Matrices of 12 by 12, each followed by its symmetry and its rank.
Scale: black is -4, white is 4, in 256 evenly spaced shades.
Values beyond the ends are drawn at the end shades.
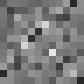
symmetric, full rank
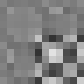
symmetric, rank two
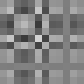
symmetric, rank one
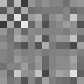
symmetric, rank two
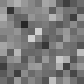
symmetric, full rank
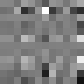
neither, rank two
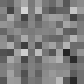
neither, rank two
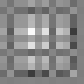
symmetric, rank one
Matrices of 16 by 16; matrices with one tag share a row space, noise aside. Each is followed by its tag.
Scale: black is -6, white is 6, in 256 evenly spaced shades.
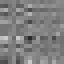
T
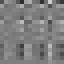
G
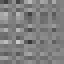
T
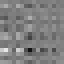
T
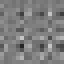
G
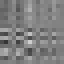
T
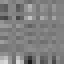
T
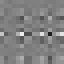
G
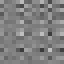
G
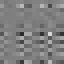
G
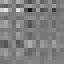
T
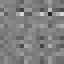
G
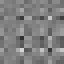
G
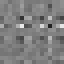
G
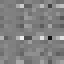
G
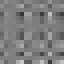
G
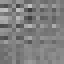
T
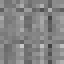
G
